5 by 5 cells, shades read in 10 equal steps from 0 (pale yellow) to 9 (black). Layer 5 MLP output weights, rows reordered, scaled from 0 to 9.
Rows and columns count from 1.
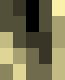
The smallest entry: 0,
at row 1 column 5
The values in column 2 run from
1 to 7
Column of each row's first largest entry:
3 3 3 4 3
